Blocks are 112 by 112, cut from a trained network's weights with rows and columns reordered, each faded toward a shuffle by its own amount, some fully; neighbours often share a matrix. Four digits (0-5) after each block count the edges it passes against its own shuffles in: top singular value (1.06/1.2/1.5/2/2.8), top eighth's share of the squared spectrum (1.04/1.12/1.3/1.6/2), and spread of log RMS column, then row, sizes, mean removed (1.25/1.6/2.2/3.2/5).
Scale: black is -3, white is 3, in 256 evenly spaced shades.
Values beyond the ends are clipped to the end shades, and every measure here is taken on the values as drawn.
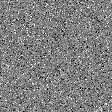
0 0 0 0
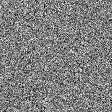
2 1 0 1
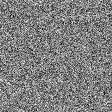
0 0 0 0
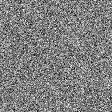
1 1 0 0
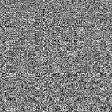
4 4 2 3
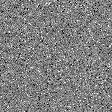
0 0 0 0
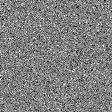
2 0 0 0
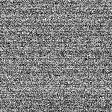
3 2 0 0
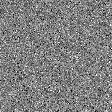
2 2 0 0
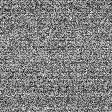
3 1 0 0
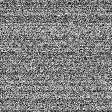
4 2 0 0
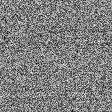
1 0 0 0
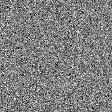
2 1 1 0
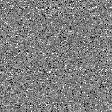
3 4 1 2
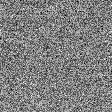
1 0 0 0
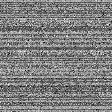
5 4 1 2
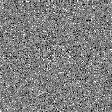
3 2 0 1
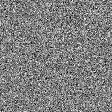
2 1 0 0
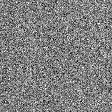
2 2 0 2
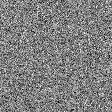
1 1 0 0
